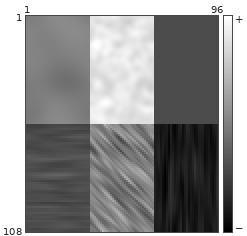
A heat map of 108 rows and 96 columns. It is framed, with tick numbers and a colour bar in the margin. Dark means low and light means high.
It is made of 2 by 3 panels. Panel 1,1: middling, smooth, faint in contrast. Panel 1,2: very high, blotchy, faint in contrast. Panel 1,3: low, flat. Panel 2,1: low, streaked across, faint in contrast. Panel 2,2: middling, slanting down to the right. Panel 2,3: very low, streaked downward, faint in contrast.
